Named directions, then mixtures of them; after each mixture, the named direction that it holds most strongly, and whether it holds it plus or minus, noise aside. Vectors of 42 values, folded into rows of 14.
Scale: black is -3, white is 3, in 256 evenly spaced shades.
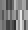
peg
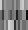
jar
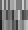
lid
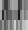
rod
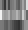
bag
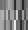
peg, minus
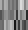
jar, plus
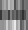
bag, minus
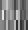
peg, minus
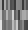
lid, minus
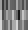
lid, minus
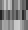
bag, minus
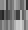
bag, minus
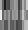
bag, plus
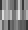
rod, minus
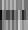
lid, plus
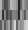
rod, plus
